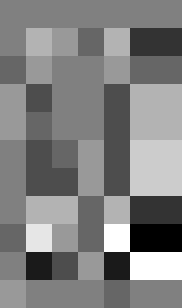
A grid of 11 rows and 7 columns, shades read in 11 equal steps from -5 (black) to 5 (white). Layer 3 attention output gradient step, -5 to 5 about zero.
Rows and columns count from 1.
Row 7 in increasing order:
-2 -2 -2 0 1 3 3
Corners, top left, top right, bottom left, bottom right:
0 0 1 0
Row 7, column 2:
-2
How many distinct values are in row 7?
4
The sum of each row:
0 -2 -1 1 2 2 1 -1 -2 1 0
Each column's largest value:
1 4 2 1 5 5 5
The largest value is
5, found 3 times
